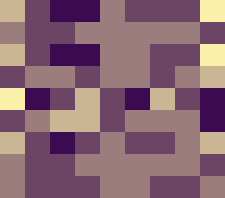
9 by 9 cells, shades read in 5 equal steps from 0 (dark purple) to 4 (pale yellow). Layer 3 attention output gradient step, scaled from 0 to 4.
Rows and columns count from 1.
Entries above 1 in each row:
3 6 4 6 3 6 4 6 4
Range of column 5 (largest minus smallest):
1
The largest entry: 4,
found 3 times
